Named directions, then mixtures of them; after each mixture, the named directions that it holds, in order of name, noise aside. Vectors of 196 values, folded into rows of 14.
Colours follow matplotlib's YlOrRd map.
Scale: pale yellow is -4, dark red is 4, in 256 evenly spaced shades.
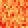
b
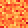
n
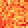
b, n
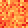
b, n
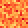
b, n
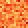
n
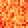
b, n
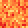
b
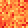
b, n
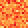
n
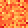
b, n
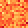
b, n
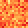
b, n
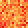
b, n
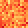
b, n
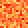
b, n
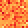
b, n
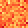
b, n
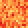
b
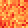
b, n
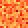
b, n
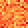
b, n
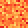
n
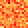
n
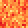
b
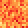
b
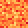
n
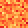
n
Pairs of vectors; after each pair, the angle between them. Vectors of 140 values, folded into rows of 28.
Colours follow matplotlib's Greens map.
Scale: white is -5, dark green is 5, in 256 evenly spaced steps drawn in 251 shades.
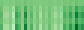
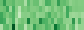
partly opposed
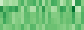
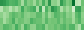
nearly opposite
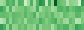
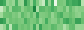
nearly opposite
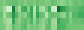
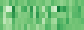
nearly parallel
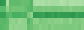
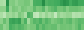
nearly opposite
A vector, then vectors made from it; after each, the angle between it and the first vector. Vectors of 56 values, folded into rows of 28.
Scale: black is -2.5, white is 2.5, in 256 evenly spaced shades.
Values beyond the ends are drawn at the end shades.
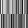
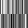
nearly parallel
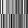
nearly parallel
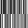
nearly opposite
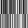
nearly opposite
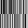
nearly opposite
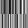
partly opposed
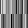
nearly parallel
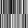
nearly opposite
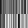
orthogonal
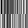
partly opposed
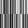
partly opposed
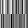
nearly parallel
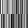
nearly parallel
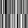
partly opposed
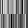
nearly parallel
